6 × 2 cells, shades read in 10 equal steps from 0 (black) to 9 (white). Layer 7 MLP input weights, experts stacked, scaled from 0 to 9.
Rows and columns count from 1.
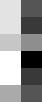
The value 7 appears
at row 3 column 1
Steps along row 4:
down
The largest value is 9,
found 2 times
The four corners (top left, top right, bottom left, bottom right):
8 3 6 3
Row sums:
11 10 12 9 11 9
